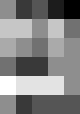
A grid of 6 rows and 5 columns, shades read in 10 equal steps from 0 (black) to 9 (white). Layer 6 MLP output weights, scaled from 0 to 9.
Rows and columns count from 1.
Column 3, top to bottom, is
3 5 4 2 8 3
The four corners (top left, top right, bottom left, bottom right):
5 0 5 3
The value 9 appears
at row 5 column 1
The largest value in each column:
9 8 8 8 5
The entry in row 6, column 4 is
3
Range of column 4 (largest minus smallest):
7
